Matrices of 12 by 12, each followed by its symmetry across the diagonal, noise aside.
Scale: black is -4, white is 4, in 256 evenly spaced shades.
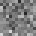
neither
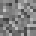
antisymmetric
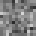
antisymmetric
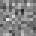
neither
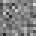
antisymmetric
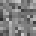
antisymmetric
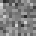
antisymmetric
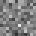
neither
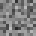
neither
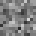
antisymmetric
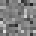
antisymmetric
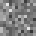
neither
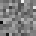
antisymmetric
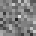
antisymmetric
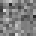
antisymmetric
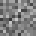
antisymmetric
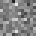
neither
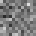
neither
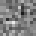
antisymmetric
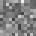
neither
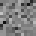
neither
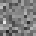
neither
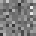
neither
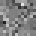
antisymmetric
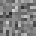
antisymmetric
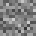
neither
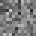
neither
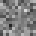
antisymmetric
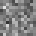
neither
